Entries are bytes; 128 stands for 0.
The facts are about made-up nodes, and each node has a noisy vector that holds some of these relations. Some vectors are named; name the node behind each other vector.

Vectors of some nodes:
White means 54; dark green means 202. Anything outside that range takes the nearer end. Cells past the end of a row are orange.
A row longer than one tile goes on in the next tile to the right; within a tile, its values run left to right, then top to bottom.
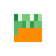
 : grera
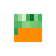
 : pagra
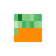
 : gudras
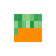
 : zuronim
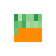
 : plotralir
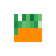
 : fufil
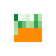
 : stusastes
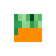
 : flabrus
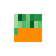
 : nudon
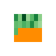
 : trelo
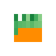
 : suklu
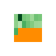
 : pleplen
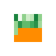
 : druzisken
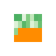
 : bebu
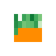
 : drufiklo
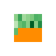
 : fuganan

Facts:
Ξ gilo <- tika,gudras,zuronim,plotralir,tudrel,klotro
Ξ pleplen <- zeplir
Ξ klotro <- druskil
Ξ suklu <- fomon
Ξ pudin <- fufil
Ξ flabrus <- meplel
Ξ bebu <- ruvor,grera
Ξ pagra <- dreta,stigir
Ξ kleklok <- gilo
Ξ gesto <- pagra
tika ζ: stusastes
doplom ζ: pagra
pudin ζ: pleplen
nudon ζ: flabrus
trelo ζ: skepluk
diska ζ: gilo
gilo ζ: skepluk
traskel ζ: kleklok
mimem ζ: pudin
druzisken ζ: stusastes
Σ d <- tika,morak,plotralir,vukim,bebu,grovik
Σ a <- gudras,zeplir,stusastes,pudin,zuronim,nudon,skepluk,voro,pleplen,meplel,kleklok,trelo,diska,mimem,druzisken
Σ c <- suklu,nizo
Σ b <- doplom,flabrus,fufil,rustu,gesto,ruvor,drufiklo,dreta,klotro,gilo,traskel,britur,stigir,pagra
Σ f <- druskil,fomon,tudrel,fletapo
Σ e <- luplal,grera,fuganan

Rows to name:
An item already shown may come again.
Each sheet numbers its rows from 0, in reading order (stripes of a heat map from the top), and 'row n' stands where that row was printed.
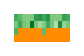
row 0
diska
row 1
zuronim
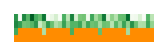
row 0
fufil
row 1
stusastes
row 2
grera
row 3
skepluk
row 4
stusastes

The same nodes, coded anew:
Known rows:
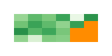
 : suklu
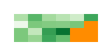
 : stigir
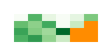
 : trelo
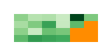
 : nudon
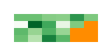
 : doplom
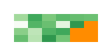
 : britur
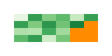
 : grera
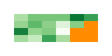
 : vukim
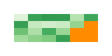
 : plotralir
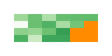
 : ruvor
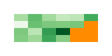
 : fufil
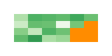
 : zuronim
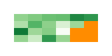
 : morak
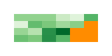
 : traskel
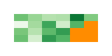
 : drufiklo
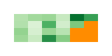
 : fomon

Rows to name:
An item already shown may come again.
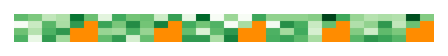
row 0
pagra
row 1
grera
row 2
diska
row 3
pudin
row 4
nudon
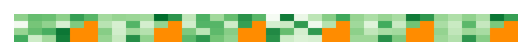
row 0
klotro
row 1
fomon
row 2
voro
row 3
skepluk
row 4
fomon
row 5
fomon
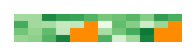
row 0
tika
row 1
klotro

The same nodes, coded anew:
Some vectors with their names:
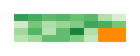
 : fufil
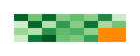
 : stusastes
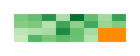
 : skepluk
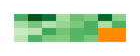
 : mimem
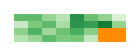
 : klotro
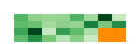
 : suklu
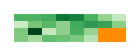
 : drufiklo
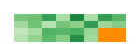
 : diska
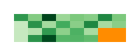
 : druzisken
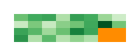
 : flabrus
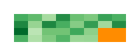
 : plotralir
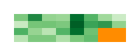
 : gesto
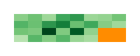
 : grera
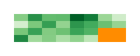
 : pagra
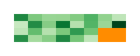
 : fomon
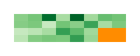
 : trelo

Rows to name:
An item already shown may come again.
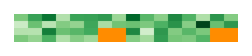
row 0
nudon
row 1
tika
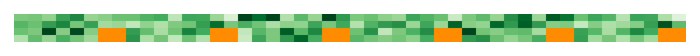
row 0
grera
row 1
flabrus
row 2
pudin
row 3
fletapo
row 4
bebu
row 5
flabrus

